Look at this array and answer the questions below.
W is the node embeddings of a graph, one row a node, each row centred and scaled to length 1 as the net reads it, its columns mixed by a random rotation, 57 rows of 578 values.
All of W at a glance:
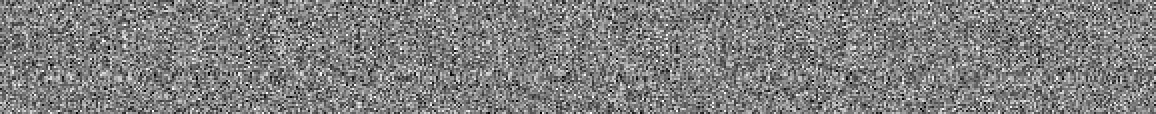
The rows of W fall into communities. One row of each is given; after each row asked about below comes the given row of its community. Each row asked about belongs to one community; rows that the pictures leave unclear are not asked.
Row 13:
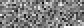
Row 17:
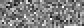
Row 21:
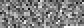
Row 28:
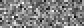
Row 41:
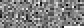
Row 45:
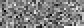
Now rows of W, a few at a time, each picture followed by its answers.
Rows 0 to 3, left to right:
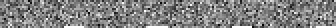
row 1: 21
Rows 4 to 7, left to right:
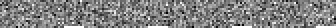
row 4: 41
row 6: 45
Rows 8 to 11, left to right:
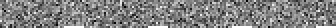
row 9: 45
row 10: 13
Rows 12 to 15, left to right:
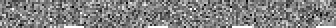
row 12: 17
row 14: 41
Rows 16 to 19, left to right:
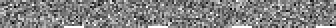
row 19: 17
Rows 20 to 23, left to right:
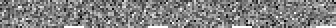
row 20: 41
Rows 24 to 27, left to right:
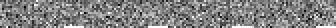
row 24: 17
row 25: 21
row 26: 17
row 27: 45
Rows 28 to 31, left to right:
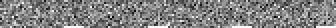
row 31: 21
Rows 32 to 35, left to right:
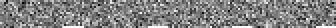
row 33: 17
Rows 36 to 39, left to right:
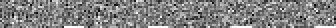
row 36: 41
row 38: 21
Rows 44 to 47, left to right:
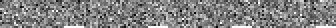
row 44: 28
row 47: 17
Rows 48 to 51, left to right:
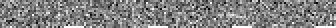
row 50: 21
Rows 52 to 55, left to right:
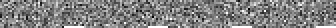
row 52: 41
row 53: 45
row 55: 13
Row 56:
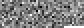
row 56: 45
